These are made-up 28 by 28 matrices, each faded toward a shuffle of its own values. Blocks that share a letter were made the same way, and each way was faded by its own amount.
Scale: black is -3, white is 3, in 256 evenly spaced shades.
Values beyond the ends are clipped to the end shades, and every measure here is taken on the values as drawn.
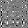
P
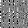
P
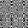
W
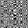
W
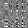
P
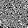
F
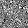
F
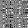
W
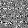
F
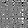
P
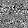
F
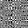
W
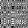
W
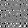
P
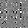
P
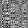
W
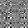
W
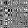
W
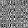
W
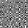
W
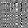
W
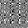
W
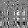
P
